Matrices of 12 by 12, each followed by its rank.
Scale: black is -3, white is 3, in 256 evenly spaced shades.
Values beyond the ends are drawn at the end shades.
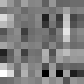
two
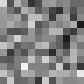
full rank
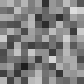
full rank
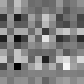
two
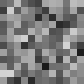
full rank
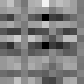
two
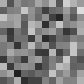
full rank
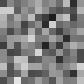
full rank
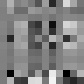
two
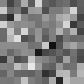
full rank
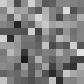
full rank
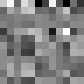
two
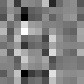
two
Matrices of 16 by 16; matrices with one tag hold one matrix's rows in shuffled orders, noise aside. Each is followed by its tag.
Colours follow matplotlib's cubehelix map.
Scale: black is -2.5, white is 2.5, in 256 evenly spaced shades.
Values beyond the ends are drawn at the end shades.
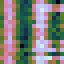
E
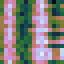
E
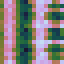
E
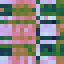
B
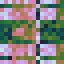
B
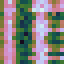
E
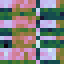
B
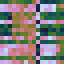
B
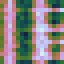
E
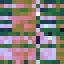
B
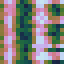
E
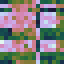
B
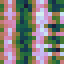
E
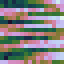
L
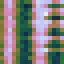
E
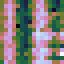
E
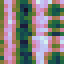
E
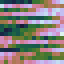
L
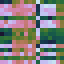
B
